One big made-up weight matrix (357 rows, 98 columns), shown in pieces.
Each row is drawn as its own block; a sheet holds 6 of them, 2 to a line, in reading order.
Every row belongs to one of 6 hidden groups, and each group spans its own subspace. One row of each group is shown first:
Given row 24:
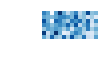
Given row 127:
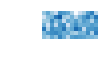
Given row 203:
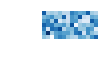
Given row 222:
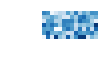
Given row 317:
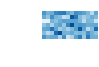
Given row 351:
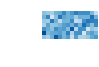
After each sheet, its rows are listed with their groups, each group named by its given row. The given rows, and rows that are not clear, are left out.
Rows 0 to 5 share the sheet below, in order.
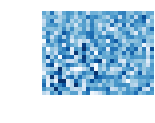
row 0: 24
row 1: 203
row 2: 203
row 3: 24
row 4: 127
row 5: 317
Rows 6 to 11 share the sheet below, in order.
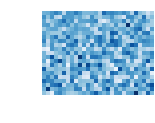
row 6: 127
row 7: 317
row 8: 317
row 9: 317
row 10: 203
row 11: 127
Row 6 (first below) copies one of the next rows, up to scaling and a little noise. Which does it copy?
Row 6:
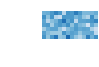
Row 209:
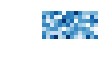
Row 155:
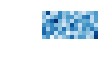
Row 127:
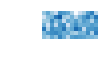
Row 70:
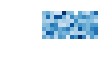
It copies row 209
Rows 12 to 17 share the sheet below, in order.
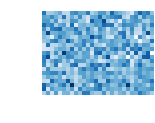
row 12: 203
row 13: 317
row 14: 351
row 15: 351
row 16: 222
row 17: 222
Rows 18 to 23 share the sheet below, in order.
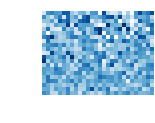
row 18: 203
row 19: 222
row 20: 222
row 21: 351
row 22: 317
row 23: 317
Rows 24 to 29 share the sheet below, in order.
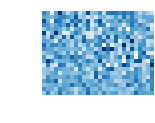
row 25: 222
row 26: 351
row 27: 127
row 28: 24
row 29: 24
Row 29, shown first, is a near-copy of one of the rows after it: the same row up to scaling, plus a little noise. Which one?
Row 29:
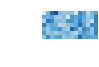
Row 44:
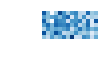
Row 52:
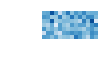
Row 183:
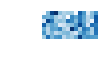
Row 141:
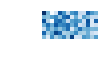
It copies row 183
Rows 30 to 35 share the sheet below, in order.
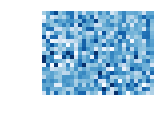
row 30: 351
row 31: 24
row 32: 222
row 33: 127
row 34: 222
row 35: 351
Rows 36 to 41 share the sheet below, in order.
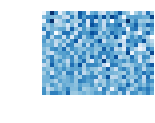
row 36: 24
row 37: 127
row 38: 317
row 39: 203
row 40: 351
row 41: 24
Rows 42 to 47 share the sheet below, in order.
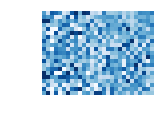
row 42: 127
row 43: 222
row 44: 24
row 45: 317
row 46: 127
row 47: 317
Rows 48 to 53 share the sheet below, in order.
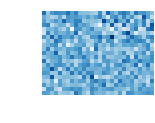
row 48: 222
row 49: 203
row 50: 24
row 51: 127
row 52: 24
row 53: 351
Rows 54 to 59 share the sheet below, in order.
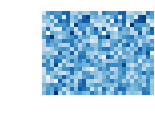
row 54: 203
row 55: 203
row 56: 317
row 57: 351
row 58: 317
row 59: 24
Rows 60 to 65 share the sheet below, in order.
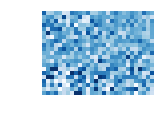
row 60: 203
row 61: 24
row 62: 127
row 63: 351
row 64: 24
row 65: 127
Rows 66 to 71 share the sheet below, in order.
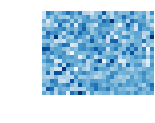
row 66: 317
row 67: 127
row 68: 317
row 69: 24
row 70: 127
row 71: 127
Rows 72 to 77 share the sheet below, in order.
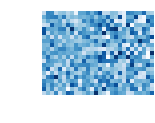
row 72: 222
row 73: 203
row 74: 351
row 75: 351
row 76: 127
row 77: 203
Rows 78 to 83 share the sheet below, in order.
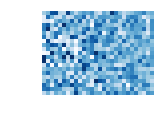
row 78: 351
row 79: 24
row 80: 222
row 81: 351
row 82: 351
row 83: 222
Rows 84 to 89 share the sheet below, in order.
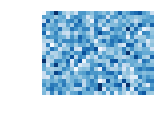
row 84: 24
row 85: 351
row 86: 351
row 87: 317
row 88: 127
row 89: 222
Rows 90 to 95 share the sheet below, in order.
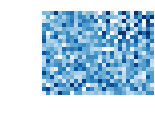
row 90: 351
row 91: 24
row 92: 222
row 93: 127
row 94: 351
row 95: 203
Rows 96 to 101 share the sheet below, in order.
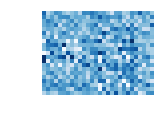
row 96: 317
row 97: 351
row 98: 222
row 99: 222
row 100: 203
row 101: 222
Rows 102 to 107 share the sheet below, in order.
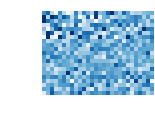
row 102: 351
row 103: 351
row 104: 203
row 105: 351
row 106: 317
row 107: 351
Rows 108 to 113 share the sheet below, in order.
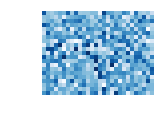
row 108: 222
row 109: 317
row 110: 127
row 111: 317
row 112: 127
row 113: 351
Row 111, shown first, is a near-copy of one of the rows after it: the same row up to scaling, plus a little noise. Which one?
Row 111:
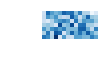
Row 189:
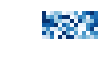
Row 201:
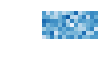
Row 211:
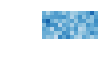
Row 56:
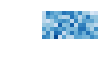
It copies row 56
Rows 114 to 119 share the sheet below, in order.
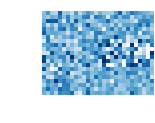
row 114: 127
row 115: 351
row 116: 222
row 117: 351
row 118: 24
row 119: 24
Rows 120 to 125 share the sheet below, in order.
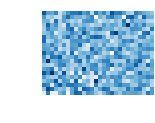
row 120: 127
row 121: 317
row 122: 203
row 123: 317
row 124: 351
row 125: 317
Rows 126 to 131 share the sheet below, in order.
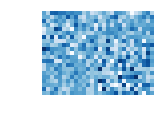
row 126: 222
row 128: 317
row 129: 24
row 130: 24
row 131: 222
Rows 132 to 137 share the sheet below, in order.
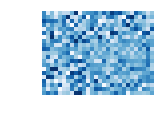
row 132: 317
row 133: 317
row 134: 127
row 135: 24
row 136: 24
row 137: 351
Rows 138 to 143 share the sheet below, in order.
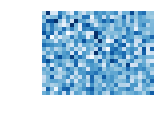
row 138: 127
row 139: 127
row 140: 351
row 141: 24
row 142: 24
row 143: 203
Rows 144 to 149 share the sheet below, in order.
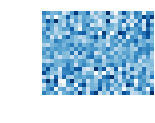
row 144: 127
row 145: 24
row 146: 351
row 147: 351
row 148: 127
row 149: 127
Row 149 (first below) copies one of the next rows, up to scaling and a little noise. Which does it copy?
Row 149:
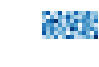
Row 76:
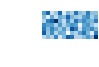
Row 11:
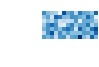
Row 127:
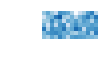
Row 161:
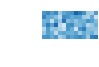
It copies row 76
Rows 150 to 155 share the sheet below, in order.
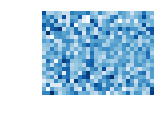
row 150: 203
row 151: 127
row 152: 24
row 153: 351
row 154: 203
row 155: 127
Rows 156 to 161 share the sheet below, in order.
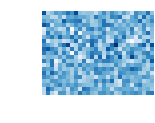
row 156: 222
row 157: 317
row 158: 317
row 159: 127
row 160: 351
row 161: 127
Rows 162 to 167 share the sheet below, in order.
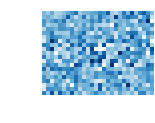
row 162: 317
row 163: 24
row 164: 24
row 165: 351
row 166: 222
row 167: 222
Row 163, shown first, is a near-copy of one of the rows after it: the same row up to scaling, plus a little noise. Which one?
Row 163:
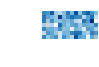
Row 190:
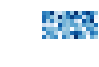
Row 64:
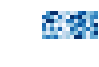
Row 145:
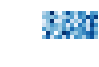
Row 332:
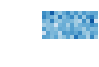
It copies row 190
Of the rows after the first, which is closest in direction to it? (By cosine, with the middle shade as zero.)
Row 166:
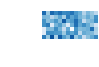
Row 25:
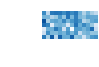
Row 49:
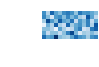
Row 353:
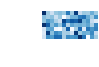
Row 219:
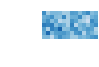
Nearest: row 25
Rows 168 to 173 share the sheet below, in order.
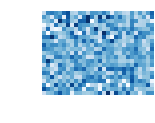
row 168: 203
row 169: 351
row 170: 351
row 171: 24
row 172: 351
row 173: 222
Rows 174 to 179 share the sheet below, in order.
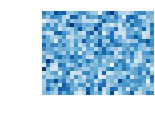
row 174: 317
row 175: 24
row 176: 351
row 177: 317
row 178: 24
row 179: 351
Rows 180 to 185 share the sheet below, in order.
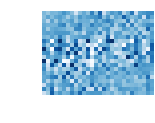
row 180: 127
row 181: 317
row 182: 24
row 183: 24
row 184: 317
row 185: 24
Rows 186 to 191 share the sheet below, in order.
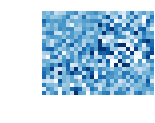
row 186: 317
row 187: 203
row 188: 351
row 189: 317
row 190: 24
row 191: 351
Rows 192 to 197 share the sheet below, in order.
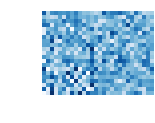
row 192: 222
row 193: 317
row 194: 24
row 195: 24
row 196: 317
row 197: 127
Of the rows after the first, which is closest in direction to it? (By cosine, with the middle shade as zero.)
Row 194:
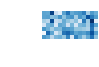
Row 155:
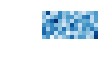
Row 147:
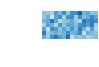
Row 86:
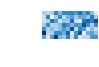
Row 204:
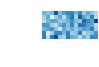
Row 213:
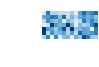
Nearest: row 147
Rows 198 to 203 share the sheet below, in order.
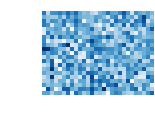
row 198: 222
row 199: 203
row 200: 317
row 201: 317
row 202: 24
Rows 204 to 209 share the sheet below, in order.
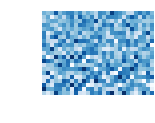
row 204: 351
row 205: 317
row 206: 351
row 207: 127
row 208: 351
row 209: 127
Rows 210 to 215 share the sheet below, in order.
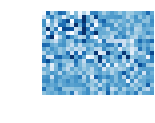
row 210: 203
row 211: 317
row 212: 351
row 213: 222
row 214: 24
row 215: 317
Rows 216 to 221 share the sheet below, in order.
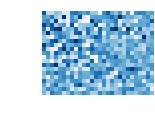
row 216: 203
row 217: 222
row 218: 127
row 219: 203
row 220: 127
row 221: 127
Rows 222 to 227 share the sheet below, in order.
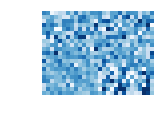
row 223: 351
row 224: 24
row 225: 351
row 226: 222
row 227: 24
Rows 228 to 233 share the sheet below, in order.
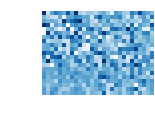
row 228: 222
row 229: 351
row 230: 203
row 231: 222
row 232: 24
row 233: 127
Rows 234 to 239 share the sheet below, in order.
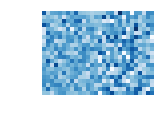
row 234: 222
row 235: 127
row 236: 317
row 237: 222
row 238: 203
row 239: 317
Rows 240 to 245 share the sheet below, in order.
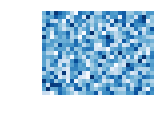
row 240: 317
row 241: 203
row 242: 24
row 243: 351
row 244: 203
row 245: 317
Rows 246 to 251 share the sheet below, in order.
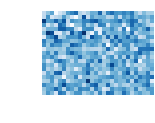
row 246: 317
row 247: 222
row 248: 317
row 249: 351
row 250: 127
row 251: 351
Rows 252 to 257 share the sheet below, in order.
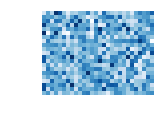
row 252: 24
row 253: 222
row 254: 222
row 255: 351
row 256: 222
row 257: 203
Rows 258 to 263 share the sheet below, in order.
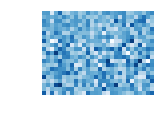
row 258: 24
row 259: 203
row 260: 24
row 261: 317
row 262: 222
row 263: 203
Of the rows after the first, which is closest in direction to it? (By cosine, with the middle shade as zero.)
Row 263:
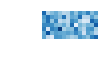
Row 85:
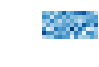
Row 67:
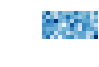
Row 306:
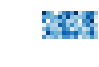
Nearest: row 85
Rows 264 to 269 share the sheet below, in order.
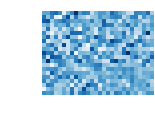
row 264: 127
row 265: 317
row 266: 203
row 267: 317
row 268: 351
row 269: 222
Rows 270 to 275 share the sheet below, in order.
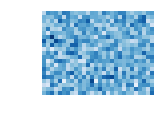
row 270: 203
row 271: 203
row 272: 317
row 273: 127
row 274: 351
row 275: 127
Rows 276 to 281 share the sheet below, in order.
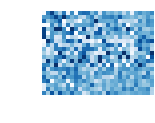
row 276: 222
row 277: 222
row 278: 317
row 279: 222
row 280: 222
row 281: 127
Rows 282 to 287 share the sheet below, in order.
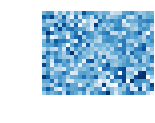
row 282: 351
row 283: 317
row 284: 317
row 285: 203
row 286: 317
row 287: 203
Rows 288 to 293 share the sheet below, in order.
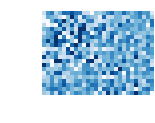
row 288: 317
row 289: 351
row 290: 317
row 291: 127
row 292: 127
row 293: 127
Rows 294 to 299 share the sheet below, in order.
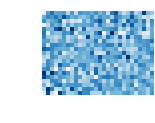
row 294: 222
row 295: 24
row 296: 351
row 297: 222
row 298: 351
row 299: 127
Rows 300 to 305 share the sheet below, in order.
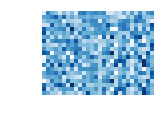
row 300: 222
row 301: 222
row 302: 222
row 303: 24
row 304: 222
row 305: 24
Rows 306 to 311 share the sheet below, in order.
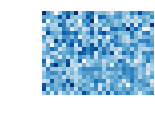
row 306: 24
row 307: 351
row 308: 351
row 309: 317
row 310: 222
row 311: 222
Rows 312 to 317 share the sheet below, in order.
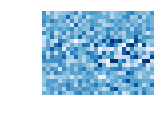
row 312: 317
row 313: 317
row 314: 127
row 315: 317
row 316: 127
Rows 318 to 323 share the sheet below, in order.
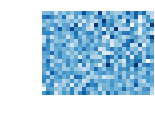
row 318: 351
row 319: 203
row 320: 317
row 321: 317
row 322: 351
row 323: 127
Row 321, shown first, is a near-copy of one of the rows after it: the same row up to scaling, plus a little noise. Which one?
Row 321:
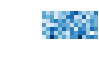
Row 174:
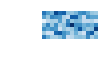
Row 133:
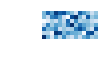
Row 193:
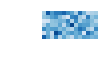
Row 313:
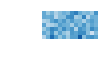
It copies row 313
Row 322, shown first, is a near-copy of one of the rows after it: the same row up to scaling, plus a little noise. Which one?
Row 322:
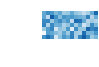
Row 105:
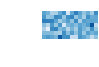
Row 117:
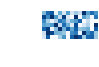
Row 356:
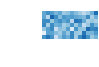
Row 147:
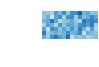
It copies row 356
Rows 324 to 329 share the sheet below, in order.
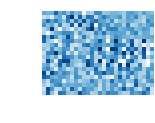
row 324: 351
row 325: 203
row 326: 24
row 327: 24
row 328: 351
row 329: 127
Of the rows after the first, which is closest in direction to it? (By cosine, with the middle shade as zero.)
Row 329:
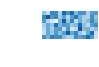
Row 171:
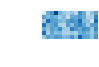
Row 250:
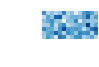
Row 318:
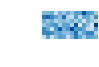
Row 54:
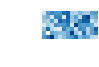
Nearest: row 318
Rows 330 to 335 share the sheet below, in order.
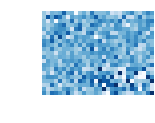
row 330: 127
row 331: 317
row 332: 24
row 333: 203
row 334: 351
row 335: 203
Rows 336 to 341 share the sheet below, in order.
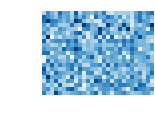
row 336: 127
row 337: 222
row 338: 222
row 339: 222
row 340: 203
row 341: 203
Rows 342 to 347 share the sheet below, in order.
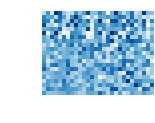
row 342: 24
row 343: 24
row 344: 351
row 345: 127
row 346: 24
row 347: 317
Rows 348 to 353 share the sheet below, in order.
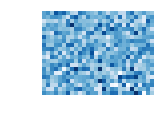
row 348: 317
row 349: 203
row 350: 351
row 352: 127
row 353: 222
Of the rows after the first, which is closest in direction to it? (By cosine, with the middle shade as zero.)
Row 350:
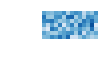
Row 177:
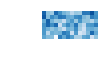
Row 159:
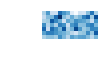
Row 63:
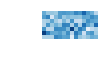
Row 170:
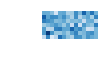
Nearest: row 159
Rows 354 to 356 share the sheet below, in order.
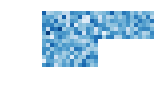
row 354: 203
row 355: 351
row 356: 351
